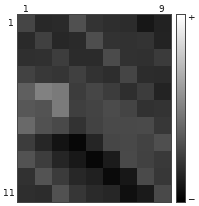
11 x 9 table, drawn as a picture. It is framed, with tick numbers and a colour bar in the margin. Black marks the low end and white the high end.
The centre is the smoothest part. The middle left is the ninth with the highest average. Overall the values sit about 20% of the way up the scale. The bottom middle is the ninth with the lowest average. In the middle left lies a patch that is higher than the rest.
